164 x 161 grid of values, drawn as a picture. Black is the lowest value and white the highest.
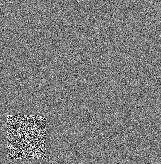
Odd patch: rougher, in the bottom left. Roughest part: bottom left. Grain: fine. Odd rows or columns: none. Stripes: none.
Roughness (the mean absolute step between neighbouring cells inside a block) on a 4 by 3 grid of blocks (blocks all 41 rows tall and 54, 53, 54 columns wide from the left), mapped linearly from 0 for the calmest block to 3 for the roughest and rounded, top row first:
0 0 0 / 0 0 0 / 1 0 0 / 3 0 0
